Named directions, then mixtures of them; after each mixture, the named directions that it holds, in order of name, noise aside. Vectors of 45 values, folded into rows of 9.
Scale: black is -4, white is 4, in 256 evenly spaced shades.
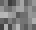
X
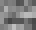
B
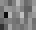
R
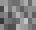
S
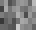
R, S, X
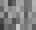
R, S, X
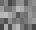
X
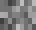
S, X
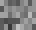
B, S, X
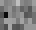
B, R, X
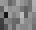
R, S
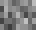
S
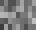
X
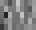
R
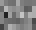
B, R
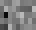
R, X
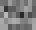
B, R, S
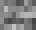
B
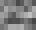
B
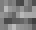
B
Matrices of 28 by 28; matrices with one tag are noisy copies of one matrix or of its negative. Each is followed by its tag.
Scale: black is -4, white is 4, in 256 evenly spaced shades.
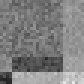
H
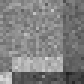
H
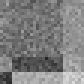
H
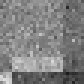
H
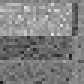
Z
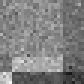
H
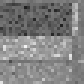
Z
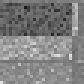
Z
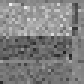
Z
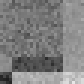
H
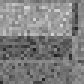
Z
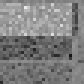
Z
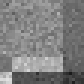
H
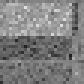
Z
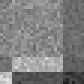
H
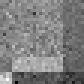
H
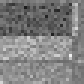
Z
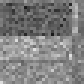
Z
